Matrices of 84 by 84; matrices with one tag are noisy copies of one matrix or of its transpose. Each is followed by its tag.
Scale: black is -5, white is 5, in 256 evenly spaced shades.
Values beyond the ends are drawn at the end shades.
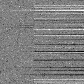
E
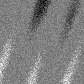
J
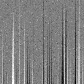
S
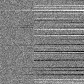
E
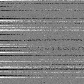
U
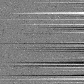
S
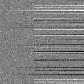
E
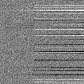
E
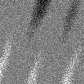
J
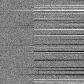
E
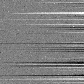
S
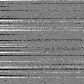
U
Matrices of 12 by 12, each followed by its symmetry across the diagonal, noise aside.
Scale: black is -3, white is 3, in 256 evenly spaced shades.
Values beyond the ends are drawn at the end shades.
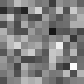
neither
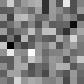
neither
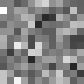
neither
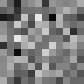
symmetric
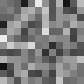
symmetric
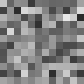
neither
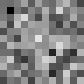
symmetric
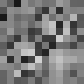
symmetric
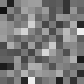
symmetric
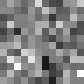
neither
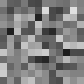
neither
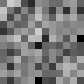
symmetric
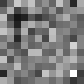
symmetric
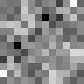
symmetric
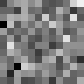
neither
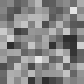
neither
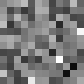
symmetric
